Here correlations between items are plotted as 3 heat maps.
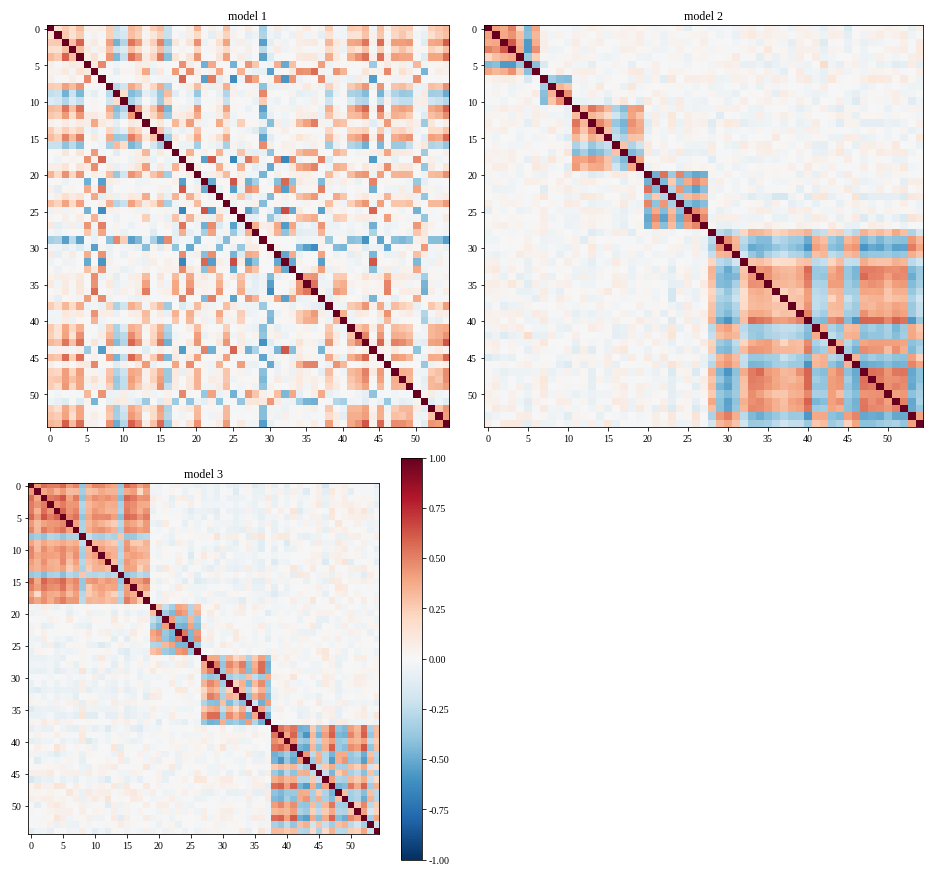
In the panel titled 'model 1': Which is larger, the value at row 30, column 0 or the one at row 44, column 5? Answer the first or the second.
the first
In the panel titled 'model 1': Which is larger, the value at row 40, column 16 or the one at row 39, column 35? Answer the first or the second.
the second
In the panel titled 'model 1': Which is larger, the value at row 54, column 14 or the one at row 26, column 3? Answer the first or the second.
the first
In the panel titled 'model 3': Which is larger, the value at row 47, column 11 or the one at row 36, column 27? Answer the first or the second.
the second
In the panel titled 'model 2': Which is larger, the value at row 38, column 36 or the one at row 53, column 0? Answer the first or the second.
the first
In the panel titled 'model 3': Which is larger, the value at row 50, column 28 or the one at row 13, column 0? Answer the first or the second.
the second
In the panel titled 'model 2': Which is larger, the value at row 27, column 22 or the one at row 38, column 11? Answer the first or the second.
the second
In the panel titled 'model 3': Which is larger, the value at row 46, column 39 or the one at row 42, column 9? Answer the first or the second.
the first
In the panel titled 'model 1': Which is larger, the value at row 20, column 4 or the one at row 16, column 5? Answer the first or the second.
the first
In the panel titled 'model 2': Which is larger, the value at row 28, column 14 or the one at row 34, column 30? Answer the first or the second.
the first
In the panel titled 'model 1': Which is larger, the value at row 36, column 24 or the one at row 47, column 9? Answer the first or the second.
the first
